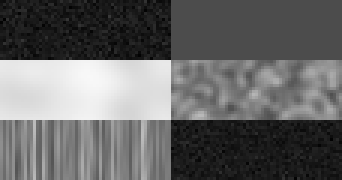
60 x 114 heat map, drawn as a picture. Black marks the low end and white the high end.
The table splits into 3 rows of 2 panels. Panel 1,1: very low, fine-grained, faint in contrast. Panel 1,2: low, flat. Panel 2,1: very high, smooth, faint in contrast. Panel 2,2: middling, blotchy. Panel 3,1: middling, streaked downward. Panel 3,2: very low, fine-grained, faint in contrast.
